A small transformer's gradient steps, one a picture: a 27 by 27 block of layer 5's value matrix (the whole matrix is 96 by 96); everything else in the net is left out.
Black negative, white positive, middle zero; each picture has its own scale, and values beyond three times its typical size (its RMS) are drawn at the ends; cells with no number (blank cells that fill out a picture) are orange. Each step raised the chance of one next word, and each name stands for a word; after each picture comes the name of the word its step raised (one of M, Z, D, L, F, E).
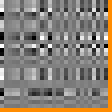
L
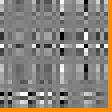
L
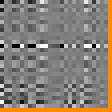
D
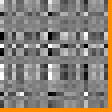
L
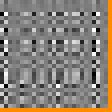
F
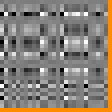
F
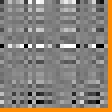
D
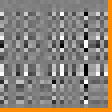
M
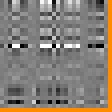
D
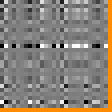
D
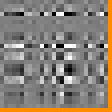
M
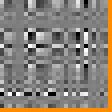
L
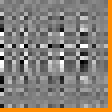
M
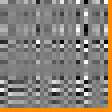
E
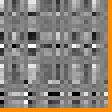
L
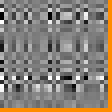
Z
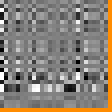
Z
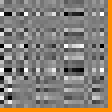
M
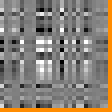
F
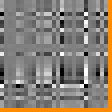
F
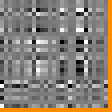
F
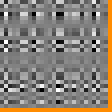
E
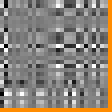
L
